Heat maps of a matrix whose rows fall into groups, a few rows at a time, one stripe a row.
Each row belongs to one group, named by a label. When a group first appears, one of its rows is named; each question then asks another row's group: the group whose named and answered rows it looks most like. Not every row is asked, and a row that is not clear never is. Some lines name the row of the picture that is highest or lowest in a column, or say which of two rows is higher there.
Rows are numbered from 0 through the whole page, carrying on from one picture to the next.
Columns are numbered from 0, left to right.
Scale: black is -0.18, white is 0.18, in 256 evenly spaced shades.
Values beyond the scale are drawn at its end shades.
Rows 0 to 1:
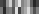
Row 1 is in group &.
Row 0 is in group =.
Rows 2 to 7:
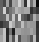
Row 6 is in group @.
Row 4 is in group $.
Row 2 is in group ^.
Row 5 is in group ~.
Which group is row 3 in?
@
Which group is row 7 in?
@
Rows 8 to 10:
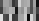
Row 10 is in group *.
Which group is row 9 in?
~
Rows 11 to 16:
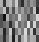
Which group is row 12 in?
@
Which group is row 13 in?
$
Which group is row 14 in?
^
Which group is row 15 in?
*
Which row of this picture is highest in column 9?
14
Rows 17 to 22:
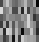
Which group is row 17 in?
~
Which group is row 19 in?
=
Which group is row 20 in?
@
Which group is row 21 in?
*
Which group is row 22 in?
&
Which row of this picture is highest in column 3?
21
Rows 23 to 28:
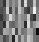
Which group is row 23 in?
$
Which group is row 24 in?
$
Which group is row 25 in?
=
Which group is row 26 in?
^
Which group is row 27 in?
~
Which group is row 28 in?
&
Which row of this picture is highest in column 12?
26
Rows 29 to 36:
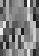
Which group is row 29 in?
^
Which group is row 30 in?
=
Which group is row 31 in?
=
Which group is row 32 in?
@
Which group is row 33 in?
*
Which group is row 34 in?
&
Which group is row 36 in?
=
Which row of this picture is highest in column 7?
34
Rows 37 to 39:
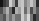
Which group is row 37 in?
~
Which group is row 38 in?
^
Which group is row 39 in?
=
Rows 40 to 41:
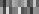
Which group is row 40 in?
$
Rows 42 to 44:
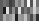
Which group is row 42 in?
^
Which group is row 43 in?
$
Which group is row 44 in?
~
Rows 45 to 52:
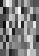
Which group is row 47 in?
=
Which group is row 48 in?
$
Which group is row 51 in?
*
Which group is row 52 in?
^
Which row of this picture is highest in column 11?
48
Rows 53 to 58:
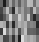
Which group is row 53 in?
&
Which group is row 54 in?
^
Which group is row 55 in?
=
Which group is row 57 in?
@
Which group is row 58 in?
&
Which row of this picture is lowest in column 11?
55
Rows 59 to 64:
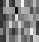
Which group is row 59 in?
^
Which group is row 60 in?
~
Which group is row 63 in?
*
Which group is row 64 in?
$
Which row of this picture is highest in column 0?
63
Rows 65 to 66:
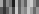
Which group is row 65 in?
&
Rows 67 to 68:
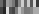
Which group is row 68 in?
$
